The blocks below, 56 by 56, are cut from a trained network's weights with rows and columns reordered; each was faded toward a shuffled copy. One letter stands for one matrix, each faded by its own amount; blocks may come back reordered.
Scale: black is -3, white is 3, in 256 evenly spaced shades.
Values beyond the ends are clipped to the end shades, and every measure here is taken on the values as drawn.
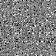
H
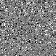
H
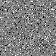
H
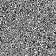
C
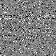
H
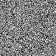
C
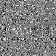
H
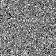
C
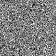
C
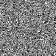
C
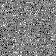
H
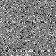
H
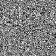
C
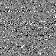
H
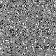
H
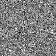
C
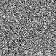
C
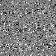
H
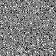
H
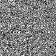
C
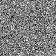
C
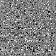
H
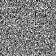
C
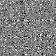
H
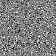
H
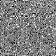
H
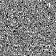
C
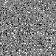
H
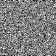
C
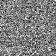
C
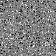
H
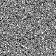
C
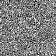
C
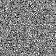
C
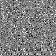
H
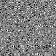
H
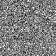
C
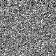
C
